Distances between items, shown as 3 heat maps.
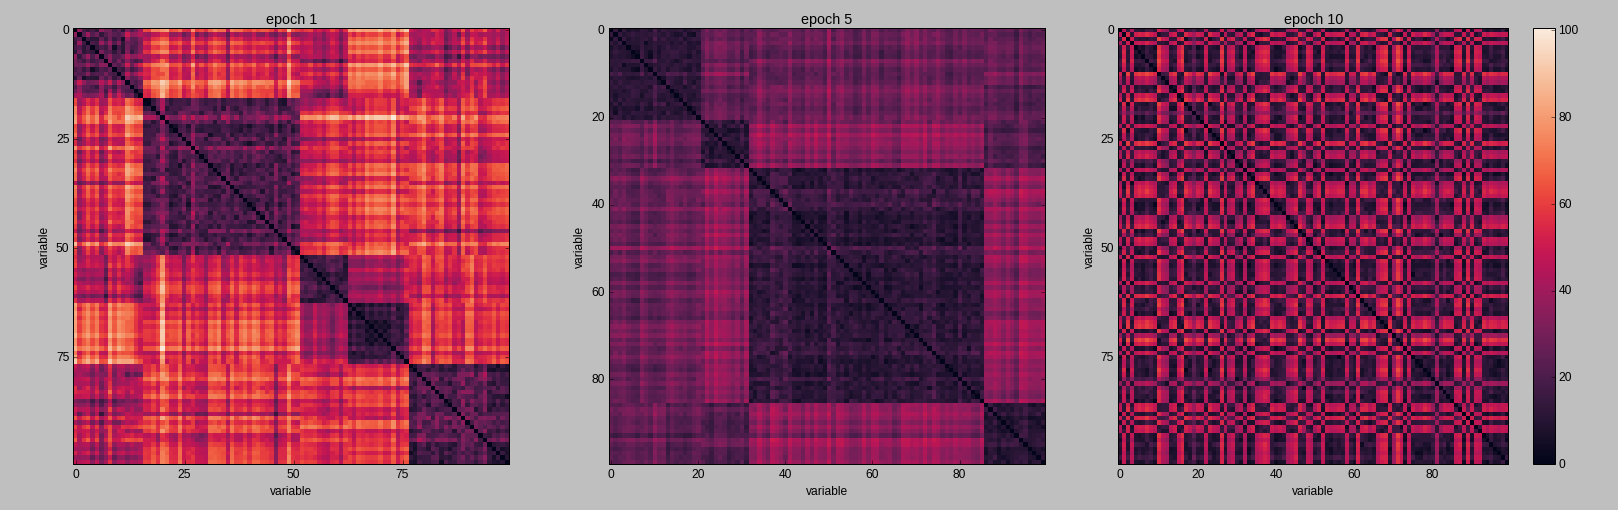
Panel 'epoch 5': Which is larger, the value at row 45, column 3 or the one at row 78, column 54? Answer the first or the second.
the first
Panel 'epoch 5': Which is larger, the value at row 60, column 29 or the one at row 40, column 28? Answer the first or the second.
the first
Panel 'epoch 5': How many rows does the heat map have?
100
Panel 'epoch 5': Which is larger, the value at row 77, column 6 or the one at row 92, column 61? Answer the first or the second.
the second
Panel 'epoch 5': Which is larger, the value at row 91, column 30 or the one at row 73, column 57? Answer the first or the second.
the first
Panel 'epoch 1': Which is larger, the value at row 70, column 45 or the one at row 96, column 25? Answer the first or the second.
the first
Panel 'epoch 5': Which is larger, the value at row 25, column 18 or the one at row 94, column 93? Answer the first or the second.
the first
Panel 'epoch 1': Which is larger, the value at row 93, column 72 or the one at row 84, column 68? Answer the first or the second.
the second
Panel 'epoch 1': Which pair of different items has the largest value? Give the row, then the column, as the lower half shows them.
73, 20
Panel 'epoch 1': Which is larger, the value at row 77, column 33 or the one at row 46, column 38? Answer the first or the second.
the first
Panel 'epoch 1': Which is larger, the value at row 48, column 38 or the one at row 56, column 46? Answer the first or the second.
the second
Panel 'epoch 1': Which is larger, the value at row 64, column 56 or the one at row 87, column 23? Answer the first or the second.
the second
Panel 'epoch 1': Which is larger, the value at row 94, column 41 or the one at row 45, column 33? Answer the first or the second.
the first
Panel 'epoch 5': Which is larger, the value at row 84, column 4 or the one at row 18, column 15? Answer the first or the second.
the first
